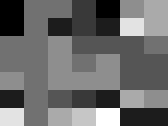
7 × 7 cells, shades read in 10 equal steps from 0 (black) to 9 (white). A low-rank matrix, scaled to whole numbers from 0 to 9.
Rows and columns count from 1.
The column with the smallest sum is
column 1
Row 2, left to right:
0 4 1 2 1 8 6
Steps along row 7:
down up up up down same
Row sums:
21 22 26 28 30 22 36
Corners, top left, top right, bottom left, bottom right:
0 6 8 1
